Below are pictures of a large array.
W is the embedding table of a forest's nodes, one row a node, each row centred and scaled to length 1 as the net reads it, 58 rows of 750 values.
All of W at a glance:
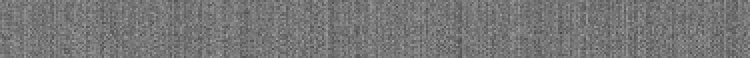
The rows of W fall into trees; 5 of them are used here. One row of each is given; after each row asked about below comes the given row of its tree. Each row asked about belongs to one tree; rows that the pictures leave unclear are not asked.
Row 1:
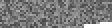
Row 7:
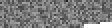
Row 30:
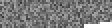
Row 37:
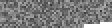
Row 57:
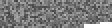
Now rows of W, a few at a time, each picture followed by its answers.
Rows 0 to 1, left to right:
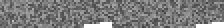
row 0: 57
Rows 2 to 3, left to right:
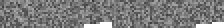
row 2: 57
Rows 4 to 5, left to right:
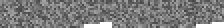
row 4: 7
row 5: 30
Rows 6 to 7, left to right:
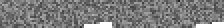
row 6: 57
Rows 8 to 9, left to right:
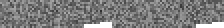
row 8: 57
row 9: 7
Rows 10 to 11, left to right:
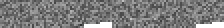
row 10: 7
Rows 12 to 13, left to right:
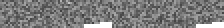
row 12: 37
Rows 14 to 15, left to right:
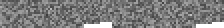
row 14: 37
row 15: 7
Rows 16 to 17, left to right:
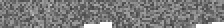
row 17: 57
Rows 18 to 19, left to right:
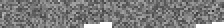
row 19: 37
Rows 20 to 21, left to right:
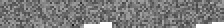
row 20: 7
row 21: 57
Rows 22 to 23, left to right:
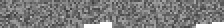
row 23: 7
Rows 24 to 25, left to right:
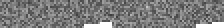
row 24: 30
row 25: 7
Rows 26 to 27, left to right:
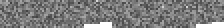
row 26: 57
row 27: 57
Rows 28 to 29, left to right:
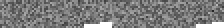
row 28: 30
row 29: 37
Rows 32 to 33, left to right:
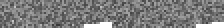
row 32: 57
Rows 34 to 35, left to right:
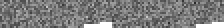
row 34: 1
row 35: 1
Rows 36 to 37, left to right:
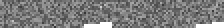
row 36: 7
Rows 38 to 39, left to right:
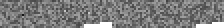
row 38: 37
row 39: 7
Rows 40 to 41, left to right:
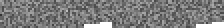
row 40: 57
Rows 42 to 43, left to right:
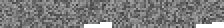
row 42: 7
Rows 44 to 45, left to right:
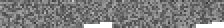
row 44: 37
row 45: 1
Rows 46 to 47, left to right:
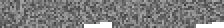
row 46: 57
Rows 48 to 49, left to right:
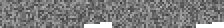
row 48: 7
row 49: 7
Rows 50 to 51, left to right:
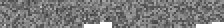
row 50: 37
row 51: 57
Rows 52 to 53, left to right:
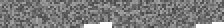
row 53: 37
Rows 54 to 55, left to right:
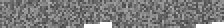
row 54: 30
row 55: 57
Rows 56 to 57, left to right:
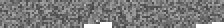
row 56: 7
